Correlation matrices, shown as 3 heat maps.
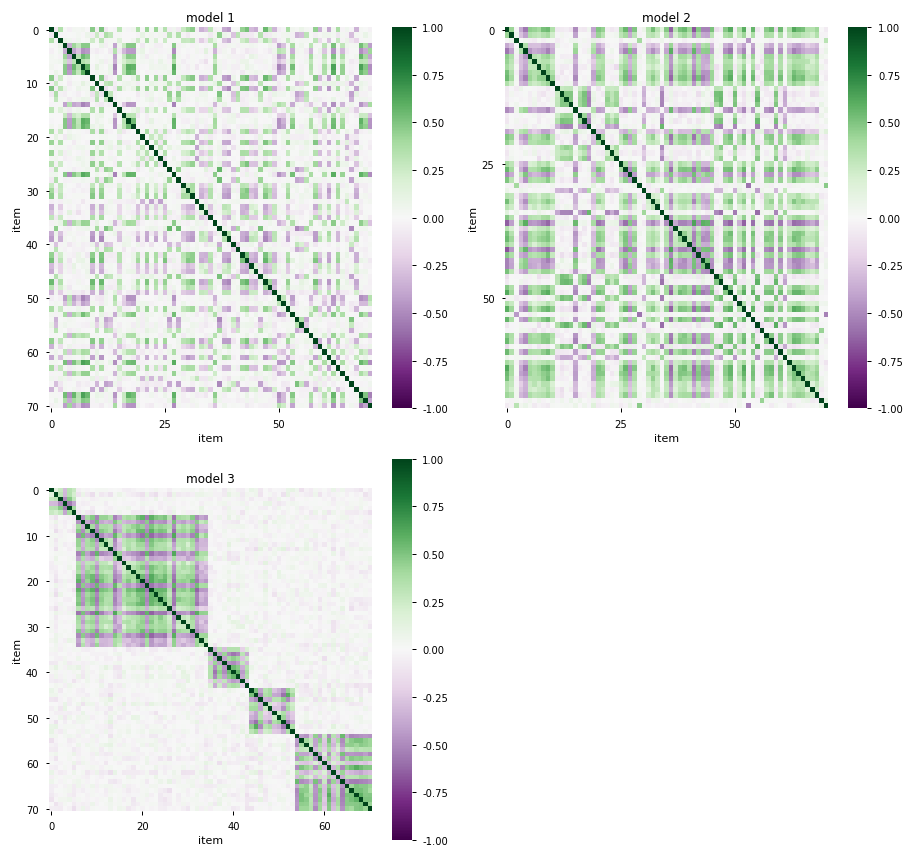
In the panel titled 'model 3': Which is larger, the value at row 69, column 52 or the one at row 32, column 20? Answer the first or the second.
the first
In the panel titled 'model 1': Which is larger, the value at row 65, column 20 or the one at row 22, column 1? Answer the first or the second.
the second
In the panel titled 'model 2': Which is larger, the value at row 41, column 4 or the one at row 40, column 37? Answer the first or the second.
the first
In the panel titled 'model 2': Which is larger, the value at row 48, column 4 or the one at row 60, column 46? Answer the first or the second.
the second
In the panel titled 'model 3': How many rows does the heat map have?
71
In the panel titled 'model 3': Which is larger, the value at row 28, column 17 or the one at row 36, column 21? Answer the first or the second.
the first
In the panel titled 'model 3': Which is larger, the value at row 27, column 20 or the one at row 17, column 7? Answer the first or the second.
the second
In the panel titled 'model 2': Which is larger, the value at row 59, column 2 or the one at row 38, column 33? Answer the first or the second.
the second
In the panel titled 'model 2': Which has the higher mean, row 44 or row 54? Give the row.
54
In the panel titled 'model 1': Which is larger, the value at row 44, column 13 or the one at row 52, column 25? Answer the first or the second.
the second
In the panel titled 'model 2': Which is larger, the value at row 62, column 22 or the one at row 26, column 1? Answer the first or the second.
the second
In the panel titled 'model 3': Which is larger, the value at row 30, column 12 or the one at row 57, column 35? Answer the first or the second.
the first
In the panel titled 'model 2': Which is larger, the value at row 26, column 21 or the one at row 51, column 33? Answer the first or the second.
the first
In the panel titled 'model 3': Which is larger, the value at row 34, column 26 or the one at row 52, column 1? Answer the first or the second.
the second
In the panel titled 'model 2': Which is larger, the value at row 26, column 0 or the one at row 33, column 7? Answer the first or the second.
the first
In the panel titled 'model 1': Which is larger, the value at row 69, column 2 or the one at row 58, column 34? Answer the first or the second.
the first
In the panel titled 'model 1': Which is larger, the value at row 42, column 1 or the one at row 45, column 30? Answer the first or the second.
the first
